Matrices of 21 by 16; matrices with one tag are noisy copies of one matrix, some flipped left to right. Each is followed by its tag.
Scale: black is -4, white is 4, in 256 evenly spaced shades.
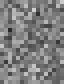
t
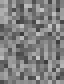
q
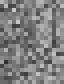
t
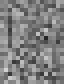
t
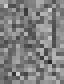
t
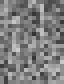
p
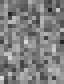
p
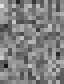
q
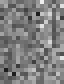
t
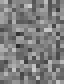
q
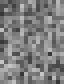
p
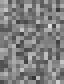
q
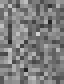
t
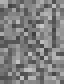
t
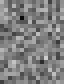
q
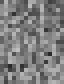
p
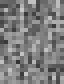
p
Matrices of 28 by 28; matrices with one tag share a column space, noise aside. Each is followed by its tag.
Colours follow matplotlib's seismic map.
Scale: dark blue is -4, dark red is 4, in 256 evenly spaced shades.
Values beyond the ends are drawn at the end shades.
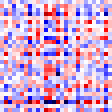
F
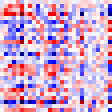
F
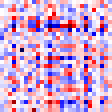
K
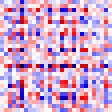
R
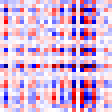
R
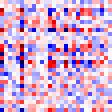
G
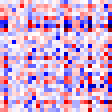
K
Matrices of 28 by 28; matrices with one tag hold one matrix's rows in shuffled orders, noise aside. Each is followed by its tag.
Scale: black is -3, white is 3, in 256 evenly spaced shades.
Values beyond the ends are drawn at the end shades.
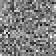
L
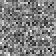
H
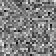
H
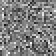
H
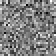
L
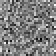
L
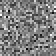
L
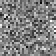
L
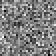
H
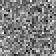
H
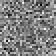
L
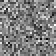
L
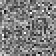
H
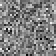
L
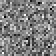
H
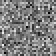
H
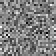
L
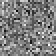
H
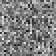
H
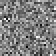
L
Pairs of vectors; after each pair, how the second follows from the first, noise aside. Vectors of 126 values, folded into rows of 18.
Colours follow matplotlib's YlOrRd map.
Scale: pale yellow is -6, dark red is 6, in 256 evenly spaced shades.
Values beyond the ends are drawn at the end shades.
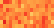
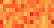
negated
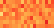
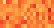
wrapped around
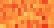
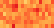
wrapped around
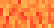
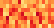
scaled up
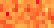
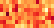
scaled up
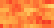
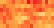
wrapped around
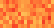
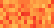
negated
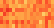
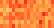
negated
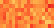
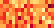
scaled up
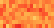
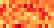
scaled up
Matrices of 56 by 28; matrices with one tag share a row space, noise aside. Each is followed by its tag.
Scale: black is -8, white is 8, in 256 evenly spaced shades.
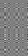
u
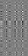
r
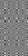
u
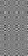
u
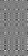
u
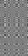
u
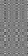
u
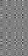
r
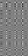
r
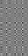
r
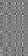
r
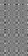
u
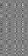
r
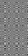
u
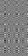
u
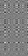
u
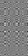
u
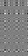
u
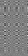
u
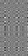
u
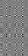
r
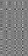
r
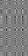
r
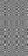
u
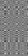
u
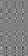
r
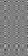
u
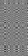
u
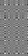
u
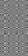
u
